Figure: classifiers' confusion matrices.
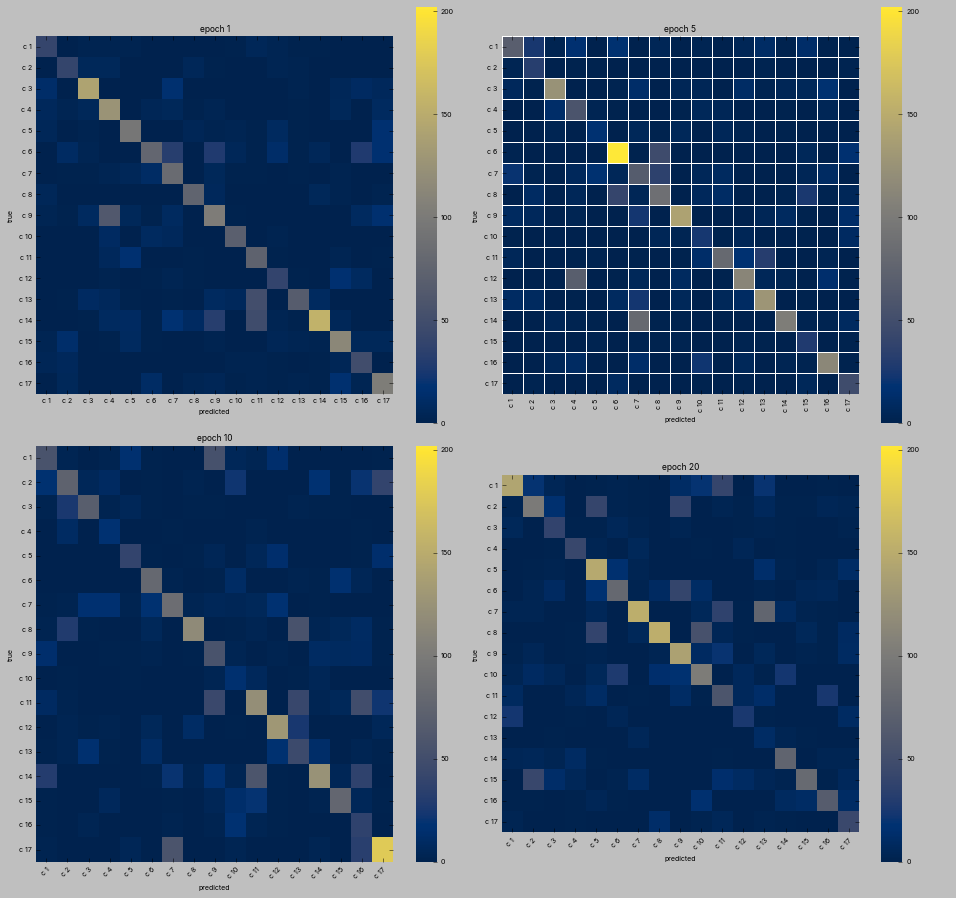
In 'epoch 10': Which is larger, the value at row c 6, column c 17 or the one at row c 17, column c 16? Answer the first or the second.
the second
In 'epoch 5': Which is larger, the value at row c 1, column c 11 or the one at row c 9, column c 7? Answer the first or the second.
the second
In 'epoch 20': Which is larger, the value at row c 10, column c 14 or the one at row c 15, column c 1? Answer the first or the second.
the first
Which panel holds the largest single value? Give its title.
epoch 5
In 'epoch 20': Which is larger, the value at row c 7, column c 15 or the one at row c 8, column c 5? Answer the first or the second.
the second
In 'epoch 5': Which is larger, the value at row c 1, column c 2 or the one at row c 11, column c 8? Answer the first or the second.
the first
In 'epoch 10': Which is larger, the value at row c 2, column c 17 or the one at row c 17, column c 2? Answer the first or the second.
the first
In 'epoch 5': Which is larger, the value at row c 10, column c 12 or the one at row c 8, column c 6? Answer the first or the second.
the second
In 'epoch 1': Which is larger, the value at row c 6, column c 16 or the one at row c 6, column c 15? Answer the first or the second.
the first
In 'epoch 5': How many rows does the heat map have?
17
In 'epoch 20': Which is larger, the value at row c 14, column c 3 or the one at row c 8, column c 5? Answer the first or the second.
the second
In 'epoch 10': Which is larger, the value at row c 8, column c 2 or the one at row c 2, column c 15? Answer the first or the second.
the first
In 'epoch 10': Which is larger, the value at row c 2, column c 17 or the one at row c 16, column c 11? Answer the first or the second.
the first
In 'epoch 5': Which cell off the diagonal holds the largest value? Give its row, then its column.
c 14, c 7
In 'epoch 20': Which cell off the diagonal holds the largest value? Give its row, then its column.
c 7, c 13
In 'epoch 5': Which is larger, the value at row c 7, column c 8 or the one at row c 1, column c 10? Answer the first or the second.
the first
